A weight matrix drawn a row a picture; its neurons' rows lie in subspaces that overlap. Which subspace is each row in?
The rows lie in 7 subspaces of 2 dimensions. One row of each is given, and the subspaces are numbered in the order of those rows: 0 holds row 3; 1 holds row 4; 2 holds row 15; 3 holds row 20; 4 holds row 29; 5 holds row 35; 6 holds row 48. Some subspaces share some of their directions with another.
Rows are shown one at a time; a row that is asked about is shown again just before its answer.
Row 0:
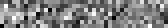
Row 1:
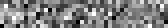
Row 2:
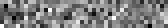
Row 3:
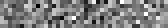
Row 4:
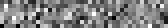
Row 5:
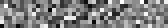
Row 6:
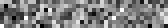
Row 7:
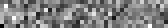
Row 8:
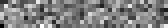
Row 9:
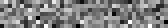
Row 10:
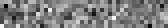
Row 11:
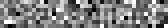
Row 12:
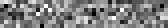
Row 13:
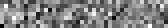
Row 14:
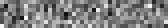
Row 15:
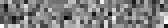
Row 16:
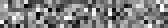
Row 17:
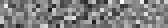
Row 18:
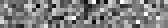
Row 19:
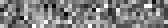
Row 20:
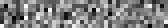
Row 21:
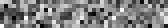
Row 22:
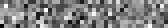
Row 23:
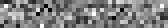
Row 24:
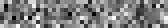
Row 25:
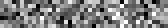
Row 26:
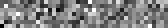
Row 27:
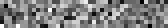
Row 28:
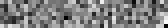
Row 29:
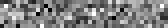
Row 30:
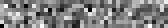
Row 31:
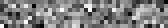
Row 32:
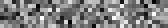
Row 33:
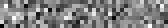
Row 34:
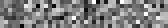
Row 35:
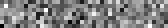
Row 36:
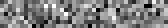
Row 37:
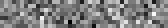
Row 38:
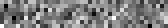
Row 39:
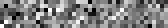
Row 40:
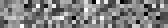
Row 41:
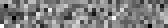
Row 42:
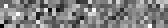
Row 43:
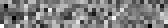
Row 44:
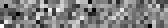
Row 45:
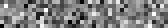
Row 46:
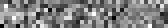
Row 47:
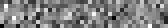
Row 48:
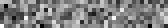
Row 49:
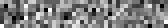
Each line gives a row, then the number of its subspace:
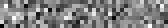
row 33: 6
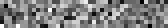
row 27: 0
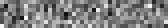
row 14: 3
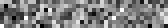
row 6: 6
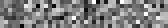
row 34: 0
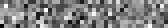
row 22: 5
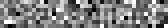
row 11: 2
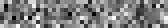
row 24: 1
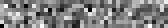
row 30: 1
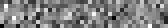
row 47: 1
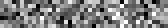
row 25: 5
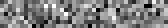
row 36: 3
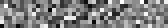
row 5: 0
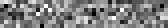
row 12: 4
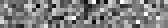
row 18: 0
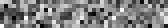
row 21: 6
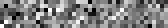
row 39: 2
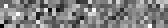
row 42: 2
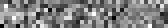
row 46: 3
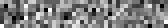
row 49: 3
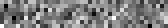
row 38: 1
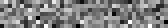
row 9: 4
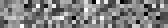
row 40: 0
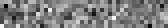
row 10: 4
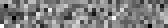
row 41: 4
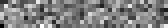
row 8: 6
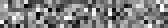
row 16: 6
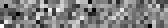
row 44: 2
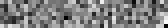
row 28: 2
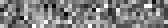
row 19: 3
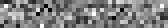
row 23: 4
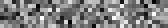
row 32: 5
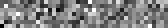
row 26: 2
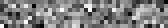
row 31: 1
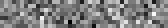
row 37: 5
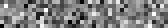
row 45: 5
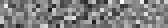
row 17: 0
